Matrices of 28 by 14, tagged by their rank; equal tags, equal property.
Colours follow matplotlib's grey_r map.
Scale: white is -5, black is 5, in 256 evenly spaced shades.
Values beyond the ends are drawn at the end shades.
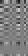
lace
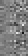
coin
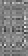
coin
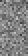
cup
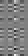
lace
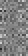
coin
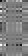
lace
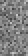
cup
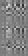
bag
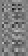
bag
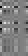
lace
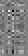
bag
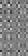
bag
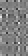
coin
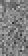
cup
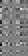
bag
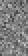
cup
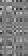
bag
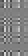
lace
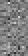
coin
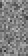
cup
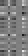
lace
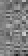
coin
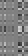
lace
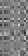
bag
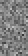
cup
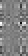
bag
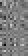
coin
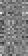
coin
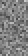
cup
